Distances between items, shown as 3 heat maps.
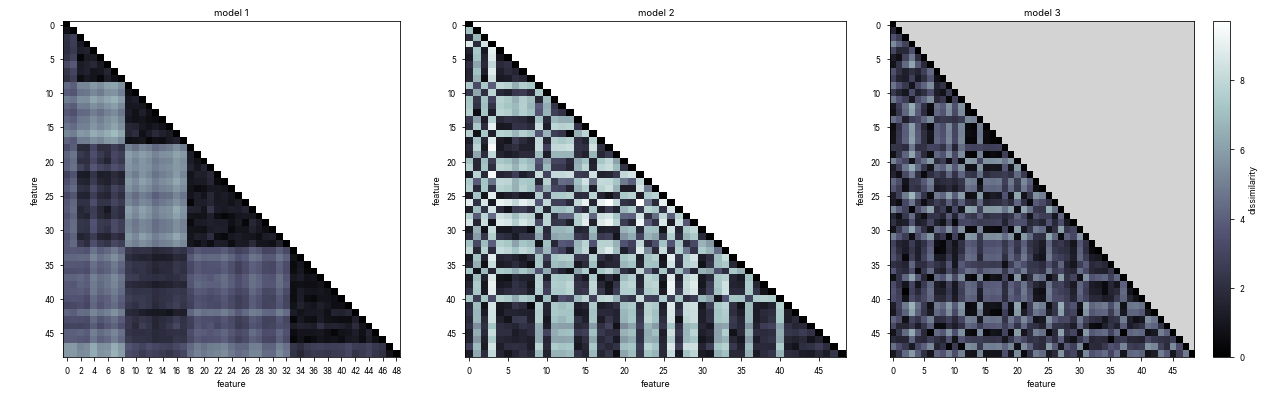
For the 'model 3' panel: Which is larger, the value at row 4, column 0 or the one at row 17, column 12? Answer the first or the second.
the first
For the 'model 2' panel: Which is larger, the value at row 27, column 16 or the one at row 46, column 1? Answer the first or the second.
the first
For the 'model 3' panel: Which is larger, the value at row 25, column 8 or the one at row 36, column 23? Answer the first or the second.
the first
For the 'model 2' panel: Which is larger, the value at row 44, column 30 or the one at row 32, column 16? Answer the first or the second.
the second
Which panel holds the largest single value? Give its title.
model 2
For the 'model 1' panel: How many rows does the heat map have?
49
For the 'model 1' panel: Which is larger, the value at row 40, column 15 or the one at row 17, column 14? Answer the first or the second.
the first
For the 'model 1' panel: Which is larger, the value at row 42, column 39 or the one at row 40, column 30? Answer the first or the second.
the second
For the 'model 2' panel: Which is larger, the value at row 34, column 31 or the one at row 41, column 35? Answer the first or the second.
the first
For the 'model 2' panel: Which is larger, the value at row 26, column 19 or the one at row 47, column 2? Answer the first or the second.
the first
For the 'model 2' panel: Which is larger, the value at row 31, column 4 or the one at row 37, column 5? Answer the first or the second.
the first
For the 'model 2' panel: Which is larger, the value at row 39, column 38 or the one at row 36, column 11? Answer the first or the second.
the second
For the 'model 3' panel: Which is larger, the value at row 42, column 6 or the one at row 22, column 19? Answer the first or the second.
the second
